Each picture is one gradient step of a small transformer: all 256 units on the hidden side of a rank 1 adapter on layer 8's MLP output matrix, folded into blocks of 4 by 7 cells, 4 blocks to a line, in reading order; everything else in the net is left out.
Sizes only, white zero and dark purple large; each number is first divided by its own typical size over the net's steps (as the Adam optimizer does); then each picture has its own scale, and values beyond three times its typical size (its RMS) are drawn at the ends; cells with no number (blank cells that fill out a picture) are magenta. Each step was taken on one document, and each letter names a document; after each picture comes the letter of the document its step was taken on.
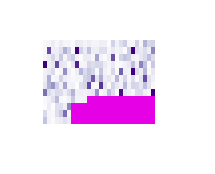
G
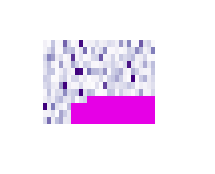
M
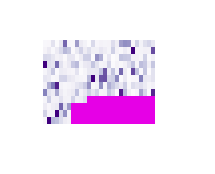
G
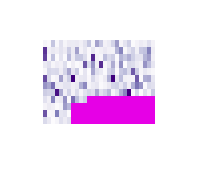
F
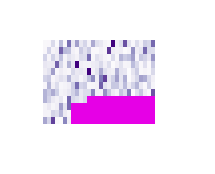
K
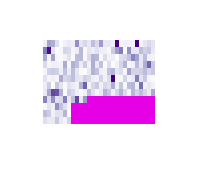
F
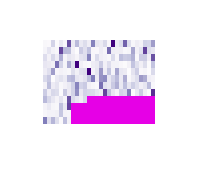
K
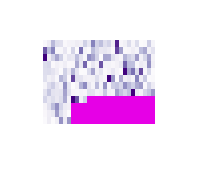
F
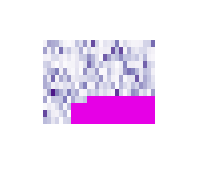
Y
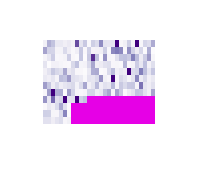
F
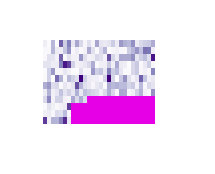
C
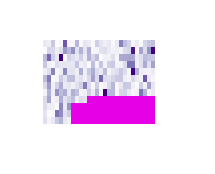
M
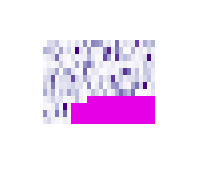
Y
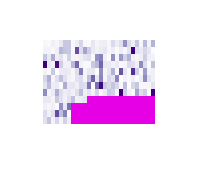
G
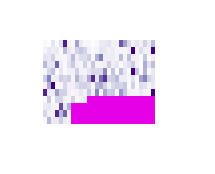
G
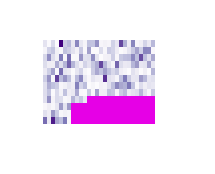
C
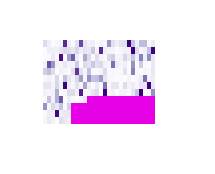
M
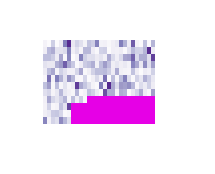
C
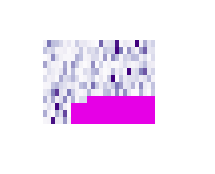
F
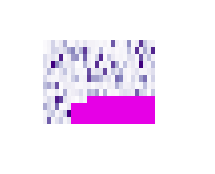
M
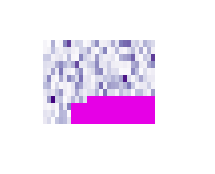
C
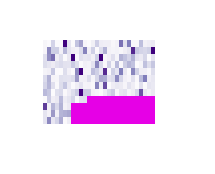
M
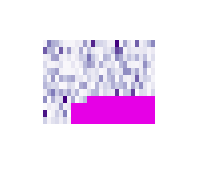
Y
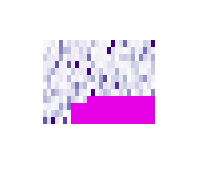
K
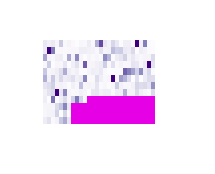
F
